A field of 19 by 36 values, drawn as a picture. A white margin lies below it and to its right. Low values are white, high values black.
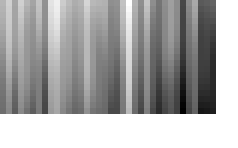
The values follow a bell shape. Streaks run downward. The field climbs toward the bottom right. The bottom right is the ninth with the highest average.
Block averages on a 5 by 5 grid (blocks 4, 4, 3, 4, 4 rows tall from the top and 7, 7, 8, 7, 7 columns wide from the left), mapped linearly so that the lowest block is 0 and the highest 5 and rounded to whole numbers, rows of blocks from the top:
00013 | 11123 | 11124 | 22234 | 22245
